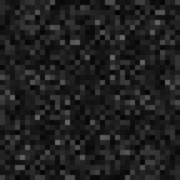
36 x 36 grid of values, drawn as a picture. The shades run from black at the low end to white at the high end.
Average level on the scale: 10%. Symmetry: a half turn. Stripes: none. Seam: none. Histogram: skewed, a long tail of high values. Slope: none. Odd rows or columns: none.
